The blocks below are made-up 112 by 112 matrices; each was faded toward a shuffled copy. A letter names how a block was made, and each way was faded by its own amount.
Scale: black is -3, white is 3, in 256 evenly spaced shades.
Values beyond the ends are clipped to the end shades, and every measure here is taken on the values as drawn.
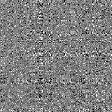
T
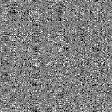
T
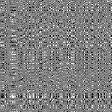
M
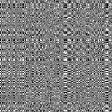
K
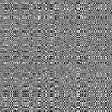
K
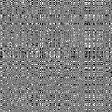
M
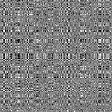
K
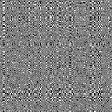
M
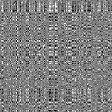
K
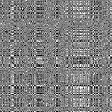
K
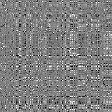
M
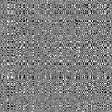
M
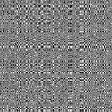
K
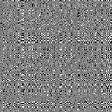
M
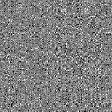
T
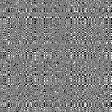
K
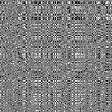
K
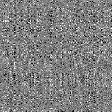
T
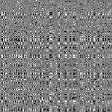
M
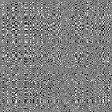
M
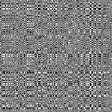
K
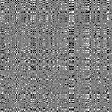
M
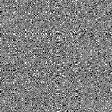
T
